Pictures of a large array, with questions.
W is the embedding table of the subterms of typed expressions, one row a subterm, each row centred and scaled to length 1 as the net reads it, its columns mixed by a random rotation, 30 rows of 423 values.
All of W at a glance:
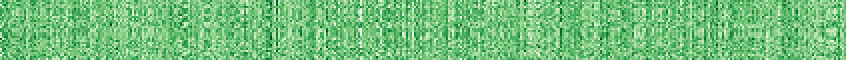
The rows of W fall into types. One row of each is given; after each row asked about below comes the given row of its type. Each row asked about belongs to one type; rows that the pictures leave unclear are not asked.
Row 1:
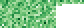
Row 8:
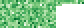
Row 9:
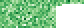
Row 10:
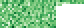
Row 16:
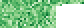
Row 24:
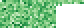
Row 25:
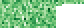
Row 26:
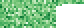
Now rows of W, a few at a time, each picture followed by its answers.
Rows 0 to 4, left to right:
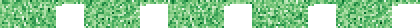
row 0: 25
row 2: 25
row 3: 26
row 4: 1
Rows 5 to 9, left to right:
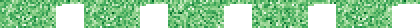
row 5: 9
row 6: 9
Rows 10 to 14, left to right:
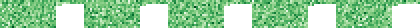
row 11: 26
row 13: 16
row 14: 9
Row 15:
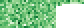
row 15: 9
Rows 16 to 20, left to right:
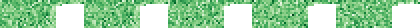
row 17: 16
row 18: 16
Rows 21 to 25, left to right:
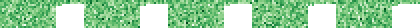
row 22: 1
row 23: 8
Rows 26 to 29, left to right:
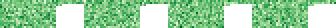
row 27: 16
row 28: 10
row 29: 8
